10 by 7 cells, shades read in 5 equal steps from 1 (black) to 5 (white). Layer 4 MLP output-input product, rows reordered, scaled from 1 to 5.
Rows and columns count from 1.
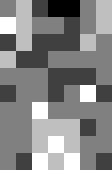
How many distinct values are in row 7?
2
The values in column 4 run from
1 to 5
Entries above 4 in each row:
0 1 0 0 0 1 1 0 1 2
